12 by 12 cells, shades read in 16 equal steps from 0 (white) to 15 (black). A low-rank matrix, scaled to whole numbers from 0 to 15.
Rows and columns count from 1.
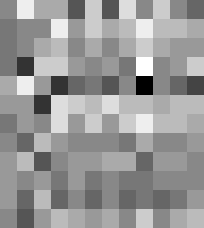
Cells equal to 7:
31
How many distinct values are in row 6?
6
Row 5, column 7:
10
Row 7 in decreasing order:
8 7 6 6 6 5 4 4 3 3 2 1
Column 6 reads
3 3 5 7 8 4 3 7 6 8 9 6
